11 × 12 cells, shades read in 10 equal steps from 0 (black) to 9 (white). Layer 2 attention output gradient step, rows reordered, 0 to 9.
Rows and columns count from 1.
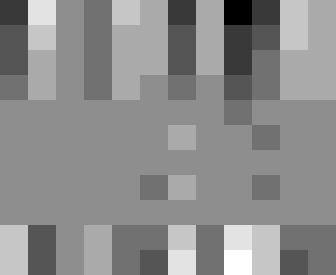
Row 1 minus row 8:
-3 3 0 -1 2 2 -4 1 -5 -2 2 1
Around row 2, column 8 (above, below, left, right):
6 6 3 2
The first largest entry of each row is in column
2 2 2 2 1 7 1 7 1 9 9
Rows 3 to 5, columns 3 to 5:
5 4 6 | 5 4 6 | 5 5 5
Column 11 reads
7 7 6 6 5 5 5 5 5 4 3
